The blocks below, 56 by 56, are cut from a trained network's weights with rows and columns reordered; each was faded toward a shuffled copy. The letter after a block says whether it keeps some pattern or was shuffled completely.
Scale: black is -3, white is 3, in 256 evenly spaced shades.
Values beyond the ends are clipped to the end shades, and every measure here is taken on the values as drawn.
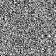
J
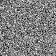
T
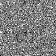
J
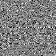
J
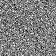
T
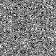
J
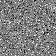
T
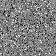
T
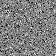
T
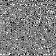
J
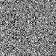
J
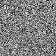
J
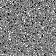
T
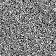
T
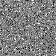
T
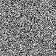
J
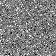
T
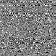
J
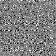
J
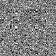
J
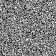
T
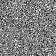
T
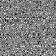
J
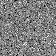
T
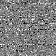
J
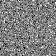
T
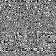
J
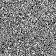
T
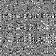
J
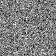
T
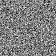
T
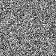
T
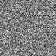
J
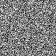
T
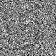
J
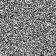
T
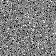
T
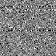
J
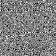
J
